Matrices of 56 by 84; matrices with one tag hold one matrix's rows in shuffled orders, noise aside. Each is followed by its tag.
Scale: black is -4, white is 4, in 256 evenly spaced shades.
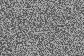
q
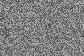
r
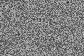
r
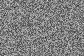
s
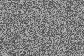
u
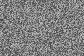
r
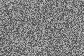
r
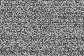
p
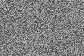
q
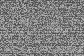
p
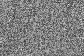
u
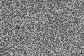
r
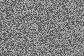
q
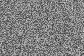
q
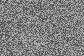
q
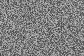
s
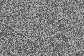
q
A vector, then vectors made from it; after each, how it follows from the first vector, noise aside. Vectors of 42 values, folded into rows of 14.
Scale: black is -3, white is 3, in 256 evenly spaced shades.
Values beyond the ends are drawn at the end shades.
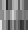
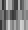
negated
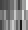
reversed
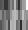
reversed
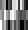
scaled up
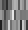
sign-scrambled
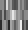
sign-scrambled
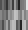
reversed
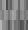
shrunk
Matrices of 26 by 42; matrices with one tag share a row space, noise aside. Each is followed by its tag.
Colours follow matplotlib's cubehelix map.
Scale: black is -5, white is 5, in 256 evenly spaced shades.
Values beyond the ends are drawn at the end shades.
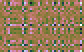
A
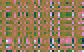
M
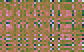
M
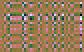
A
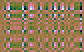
A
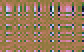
M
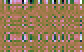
A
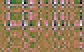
A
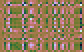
A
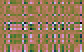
A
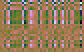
A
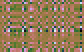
A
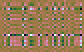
A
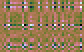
A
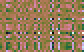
M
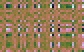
M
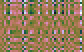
A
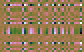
A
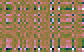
M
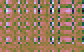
M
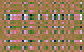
A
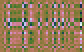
A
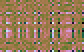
M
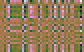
A
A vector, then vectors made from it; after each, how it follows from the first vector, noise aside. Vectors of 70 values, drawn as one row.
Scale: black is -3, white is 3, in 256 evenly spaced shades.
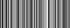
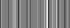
partly zeroed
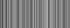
shrunk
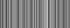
shrunk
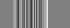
partly zeroed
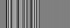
partly zeroed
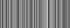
shrunk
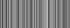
shrunk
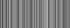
shrunk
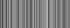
shrunk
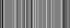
partly zeroed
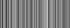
shrunk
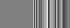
partly zeroed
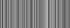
shrunk
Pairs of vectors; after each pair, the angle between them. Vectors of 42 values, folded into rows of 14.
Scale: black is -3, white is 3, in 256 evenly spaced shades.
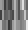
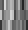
nearly opposite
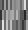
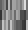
nearly parallel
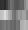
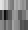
nearly opposite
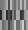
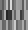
nearly parallel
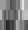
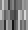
partly aligned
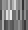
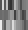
orthogonal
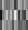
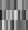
nearly parallel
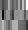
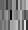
partly aligned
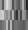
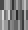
partly aligned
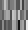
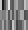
orthogonal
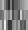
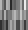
orthogonal
